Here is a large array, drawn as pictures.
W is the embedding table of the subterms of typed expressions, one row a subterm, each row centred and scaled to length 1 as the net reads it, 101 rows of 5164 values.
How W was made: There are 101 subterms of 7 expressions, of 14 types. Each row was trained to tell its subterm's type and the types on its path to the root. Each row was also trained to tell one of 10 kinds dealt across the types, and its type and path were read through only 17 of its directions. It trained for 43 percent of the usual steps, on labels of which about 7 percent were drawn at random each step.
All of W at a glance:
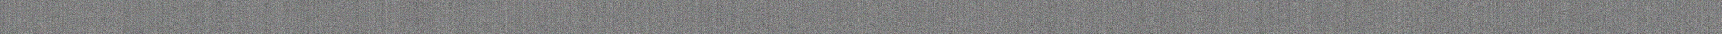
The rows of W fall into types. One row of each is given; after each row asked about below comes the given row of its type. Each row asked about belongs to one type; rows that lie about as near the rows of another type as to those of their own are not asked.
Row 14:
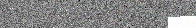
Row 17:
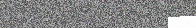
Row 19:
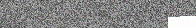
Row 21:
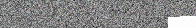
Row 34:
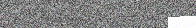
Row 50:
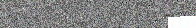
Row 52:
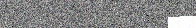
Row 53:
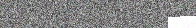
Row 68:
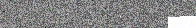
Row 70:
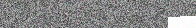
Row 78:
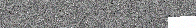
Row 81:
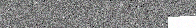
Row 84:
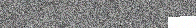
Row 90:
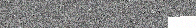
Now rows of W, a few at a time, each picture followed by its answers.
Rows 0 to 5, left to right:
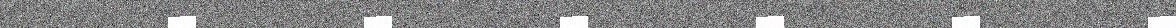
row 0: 17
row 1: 50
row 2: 90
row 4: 78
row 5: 84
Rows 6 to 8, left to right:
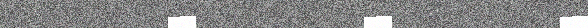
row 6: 68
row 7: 68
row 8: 70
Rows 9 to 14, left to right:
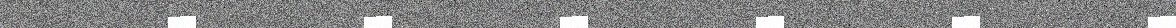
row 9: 70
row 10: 14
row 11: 81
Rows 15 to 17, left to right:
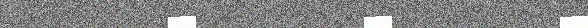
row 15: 68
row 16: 19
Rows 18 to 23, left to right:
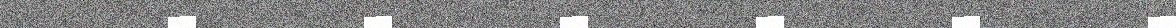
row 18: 21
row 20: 53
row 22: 68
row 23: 14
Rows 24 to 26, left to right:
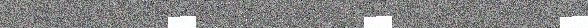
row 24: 34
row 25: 14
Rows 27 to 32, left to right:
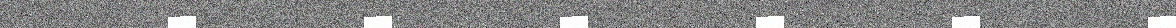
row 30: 17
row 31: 84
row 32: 53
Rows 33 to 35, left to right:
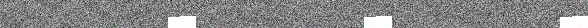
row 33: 70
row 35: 78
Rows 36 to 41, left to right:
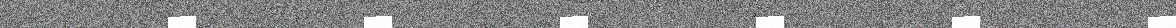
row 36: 19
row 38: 68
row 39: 50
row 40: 81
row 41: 84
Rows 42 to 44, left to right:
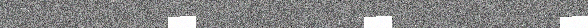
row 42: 84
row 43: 14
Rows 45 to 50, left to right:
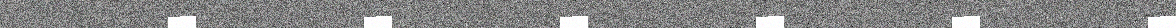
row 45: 52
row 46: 34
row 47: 90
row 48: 81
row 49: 84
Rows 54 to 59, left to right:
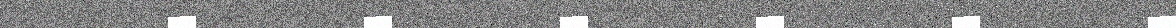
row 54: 17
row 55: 19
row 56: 70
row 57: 17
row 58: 78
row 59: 21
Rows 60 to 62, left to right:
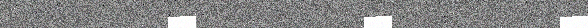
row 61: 78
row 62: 90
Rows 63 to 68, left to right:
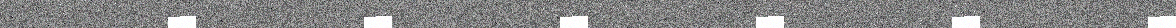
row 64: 17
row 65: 19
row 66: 70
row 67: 14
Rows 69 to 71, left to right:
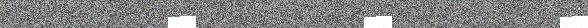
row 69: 21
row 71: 21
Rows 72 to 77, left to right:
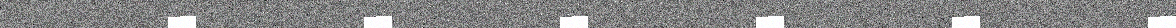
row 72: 14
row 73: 50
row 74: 52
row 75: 34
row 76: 78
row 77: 70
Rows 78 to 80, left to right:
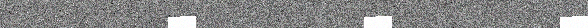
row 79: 52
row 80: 90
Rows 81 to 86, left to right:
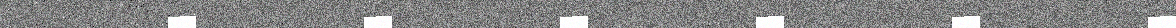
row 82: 50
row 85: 84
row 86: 81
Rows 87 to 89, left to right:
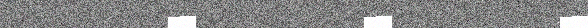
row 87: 70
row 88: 19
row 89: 81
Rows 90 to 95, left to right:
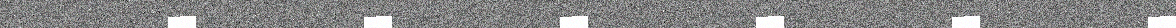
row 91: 34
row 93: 81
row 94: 19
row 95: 68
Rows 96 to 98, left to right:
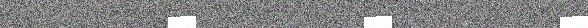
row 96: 21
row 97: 17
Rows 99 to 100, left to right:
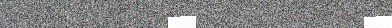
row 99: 50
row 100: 84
